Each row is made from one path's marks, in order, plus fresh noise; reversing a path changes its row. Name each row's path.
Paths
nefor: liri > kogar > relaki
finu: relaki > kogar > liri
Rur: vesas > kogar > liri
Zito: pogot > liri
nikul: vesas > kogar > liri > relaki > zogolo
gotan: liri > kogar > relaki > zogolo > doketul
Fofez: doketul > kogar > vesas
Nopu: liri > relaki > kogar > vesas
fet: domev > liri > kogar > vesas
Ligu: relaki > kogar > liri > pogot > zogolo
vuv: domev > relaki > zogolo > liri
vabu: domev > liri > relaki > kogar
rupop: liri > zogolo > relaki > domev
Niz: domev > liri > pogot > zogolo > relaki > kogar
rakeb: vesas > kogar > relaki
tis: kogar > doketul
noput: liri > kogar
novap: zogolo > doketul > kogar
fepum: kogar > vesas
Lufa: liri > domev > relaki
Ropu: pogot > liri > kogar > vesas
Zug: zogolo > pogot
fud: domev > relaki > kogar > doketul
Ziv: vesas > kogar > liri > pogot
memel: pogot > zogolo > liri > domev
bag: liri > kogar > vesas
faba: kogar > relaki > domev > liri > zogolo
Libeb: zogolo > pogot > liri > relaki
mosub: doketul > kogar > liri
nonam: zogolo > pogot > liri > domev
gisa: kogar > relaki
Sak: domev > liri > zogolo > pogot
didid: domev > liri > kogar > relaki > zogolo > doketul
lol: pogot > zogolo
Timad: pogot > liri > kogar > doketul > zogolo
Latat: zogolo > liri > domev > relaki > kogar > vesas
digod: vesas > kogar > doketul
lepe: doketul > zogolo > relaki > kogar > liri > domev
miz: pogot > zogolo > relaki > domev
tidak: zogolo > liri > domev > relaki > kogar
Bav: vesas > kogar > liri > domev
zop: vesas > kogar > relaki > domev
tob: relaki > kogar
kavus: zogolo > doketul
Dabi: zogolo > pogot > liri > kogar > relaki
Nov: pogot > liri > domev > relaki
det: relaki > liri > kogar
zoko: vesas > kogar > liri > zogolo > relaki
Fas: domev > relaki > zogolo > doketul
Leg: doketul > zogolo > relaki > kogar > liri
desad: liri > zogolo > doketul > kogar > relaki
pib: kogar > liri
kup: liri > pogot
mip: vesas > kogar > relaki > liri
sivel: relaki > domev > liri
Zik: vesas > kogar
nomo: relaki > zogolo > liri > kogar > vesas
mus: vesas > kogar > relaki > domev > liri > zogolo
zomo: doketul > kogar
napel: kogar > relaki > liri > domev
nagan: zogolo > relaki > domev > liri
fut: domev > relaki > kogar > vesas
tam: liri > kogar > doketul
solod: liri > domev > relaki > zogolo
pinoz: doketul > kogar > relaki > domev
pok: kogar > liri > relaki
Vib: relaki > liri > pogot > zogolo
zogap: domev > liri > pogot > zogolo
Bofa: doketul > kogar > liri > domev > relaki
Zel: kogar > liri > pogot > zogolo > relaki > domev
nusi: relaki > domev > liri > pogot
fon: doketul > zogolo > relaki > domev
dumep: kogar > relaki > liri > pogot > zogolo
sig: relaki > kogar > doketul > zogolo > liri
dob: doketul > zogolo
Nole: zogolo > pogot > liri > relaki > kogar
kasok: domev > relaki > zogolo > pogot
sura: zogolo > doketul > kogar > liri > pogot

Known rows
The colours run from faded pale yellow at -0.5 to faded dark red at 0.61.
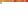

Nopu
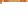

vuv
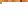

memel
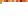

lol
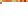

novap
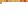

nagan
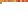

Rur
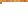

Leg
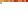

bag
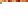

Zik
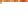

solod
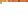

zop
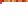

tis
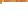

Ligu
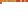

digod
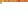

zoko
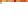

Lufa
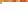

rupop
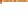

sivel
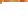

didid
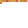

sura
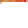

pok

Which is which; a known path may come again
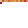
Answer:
zomo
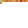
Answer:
Nole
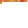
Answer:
didid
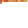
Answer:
Sak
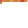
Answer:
fud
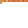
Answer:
Bav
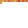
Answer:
mip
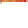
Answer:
pok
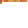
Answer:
Fas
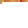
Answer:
Niz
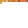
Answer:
zop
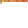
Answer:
mus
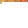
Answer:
Latat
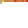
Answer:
Nopu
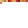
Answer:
Zik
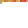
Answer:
rupop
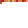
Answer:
tis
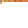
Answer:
fut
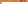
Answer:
Zel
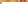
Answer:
tidak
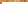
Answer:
Leg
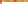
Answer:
nusi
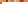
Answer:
Zito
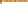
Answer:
sivel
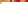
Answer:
fepum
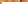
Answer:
memel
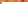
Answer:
gotan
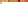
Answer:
rakeb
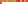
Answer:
digod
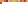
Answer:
kavus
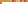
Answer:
fon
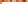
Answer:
pib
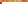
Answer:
mosub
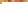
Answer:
det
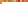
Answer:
Rur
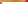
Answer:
Fofez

